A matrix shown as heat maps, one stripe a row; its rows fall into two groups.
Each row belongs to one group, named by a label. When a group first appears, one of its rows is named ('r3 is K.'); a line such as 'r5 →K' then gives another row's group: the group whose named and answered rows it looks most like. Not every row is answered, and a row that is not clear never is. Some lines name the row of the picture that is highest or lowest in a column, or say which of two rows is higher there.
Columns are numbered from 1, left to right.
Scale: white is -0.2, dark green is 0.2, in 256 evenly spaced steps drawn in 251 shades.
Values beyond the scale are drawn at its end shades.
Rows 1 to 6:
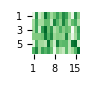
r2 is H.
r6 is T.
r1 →H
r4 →T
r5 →H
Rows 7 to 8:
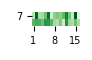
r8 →T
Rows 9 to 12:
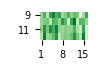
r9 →T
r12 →H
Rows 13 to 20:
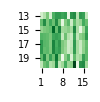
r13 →H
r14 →T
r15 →T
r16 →T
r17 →T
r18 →T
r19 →T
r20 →H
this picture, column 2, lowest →13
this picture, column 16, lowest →13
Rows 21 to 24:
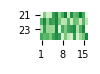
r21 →H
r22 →T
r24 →T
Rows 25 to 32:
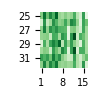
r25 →T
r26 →H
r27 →T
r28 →H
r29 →T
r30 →H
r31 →T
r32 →T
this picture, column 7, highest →29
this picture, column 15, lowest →31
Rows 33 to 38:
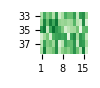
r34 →T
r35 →T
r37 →H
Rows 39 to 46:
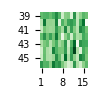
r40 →H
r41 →H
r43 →H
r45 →H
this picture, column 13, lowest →43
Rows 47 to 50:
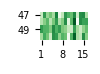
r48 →H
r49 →T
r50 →H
